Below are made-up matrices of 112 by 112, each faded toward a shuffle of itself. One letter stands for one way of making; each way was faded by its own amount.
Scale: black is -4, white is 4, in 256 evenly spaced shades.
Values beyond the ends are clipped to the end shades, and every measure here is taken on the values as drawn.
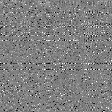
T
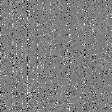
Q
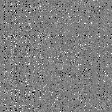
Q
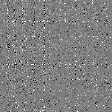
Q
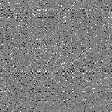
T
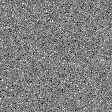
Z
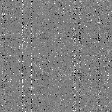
Q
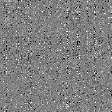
Q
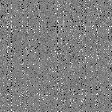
Q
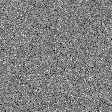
Z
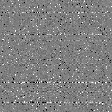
T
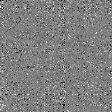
Q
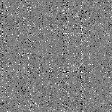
Q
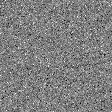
Z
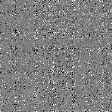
Q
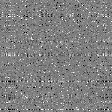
T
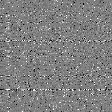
T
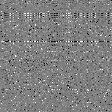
T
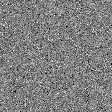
Z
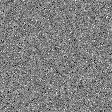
Z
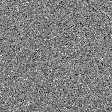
Z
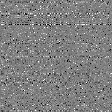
T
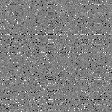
T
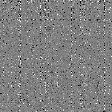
Q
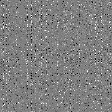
Q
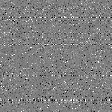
T
